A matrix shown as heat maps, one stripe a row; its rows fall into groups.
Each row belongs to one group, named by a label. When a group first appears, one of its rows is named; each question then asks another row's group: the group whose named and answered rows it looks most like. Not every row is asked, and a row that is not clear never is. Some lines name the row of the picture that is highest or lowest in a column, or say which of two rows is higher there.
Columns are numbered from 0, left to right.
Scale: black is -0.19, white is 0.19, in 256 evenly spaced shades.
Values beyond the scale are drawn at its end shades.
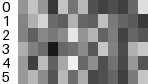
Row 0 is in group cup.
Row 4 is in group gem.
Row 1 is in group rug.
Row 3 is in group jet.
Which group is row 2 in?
gem
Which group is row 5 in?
cup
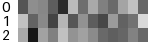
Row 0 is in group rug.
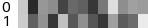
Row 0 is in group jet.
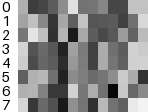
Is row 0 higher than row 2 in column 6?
No
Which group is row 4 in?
jet
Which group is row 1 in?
cup
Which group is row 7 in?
jet
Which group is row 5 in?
rug
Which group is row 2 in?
cup
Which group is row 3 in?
jet
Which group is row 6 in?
rug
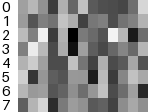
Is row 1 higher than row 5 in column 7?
Yes
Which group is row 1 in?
gem
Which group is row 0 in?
cup
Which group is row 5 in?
jet
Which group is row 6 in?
rug
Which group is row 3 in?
cup
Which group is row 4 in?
rug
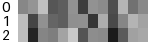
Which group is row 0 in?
rug
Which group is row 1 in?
jet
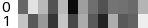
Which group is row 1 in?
cup
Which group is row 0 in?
cup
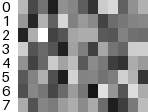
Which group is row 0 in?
jet
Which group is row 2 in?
rug
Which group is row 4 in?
gem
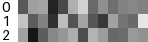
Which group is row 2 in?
gem
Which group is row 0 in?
rug
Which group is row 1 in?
cup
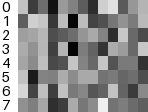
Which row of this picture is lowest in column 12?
4
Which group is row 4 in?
rug
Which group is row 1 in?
cup
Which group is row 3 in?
cup
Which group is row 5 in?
gem
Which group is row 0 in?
jet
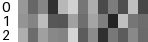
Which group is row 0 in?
gem
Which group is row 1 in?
rug
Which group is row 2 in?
gem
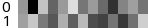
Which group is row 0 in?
gem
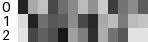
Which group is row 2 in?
jet
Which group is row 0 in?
rug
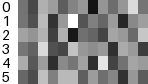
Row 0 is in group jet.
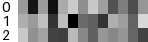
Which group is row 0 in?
gem
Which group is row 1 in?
cup
